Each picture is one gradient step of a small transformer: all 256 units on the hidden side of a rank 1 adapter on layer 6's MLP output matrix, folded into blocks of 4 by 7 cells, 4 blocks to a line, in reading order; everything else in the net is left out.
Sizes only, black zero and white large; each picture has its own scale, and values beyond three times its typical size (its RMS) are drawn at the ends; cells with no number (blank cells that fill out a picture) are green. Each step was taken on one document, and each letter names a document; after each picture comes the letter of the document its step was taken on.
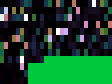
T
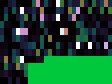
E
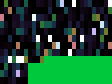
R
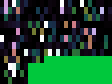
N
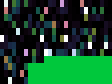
N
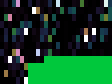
E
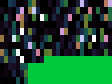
E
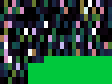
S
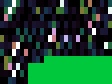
N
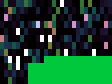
N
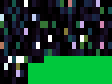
R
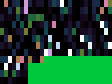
R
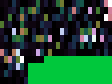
E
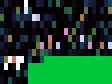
R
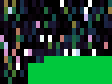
S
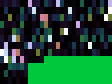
E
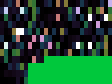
E
